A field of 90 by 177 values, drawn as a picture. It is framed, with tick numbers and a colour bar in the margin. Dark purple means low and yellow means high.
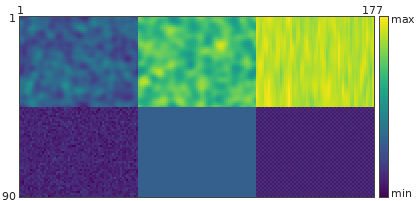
The table splits into 2 rows of 3 panels. Panel 1,1: low, blotchy. Panel 1,2: high, blotchy. Panel 1,3: very high, streaked downward, faint in contrast. Panel 2,1: very low, fine-grained, faint in contrast. Panel 2,2: low, flat. Panel 2,3: very low, checkered, faint in contrast.
